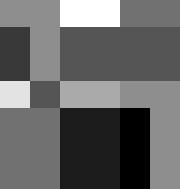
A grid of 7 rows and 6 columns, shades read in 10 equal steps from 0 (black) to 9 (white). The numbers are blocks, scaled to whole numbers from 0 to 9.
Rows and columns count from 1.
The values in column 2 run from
3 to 5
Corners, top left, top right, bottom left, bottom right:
5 4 4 5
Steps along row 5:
same down same down up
